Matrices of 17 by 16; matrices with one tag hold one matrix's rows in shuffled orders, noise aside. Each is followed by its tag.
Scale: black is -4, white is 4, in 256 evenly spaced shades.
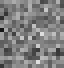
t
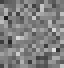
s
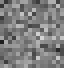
t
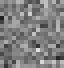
t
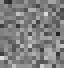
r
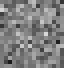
r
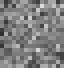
t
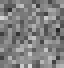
r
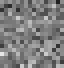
r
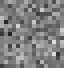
s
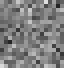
r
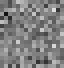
s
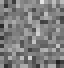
t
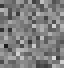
s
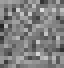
t
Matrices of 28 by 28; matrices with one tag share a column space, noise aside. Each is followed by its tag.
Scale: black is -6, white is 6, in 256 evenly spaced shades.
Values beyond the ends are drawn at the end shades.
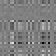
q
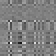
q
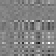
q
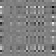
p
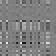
q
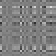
p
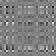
p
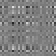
p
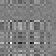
q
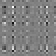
p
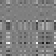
q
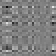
p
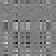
q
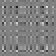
p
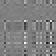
q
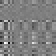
q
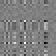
q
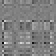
q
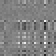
q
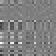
q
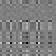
q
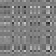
p
